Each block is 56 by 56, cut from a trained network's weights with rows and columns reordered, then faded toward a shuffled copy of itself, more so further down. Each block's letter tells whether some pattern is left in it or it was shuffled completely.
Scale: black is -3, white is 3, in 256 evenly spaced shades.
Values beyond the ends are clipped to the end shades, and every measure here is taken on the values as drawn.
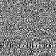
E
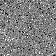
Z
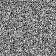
Z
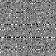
E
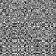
E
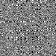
E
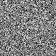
Z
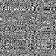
E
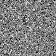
Z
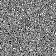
Z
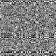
E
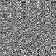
E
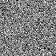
Z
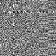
E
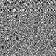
E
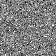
Z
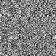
E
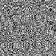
E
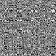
E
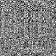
E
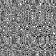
E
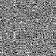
E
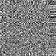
E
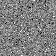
Z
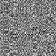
E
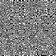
E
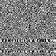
E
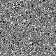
Z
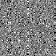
E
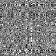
E
